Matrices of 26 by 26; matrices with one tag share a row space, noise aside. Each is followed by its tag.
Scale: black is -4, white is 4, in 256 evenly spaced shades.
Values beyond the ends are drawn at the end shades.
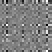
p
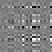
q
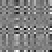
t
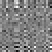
t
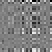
q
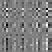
p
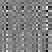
p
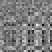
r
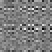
r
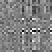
q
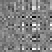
q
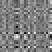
t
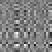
t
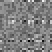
r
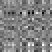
r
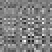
r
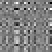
t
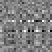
r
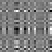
t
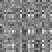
r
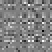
r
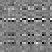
r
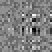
q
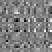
t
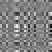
t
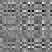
r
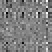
p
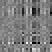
q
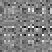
r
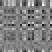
r
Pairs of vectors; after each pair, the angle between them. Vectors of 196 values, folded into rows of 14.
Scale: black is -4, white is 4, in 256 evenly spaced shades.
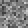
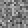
orthogonal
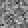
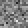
nearly parallel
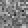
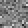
partly opposed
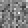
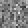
nearly parallel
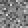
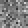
nearly parallel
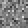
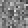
partly opposed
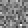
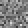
nearly parallel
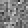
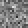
orthogonal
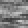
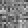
partly aligned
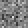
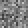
nearly parallel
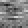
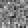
orthogonal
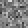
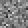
partly opposed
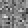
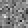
nearly parallel
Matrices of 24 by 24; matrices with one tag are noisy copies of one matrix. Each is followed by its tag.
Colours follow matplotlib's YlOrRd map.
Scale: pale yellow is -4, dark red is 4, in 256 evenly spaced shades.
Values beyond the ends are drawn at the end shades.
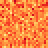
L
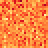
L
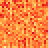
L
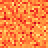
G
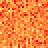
L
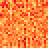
L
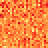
L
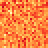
L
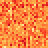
L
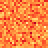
G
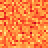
G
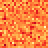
G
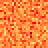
G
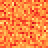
G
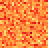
G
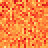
L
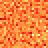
G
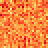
L
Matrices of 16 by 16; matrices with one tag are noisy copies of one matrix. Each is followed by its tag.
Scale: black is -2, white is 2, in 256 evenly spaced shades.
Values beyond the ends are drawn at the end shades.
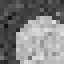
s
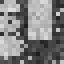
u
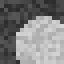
s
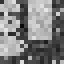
u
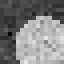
s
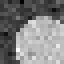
s
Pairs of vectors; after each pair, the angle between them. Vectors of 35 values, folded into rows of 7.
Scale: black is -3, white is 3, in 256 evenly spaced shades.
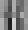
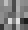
partly opposed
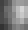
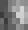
nearly parallel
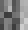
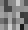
partly opposed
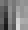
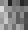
partly opposed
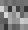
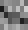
nearly opposite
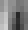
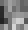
partly opposed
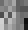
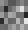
partly opposed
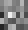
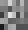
nearly parallel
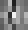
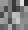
partly aligned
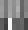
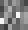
orthogonal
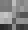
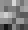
nearly parallel
